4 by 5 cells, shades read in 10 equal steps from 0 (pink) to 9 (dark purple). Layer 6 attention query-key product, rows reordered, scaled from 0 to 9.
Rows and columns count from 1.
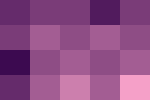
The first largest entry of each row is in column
4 1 1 1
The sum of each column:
29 19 17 21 15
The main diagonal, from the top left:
7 4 4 4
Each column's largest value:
9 6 6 8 6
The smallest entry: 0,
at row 4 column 5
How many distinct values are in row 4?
4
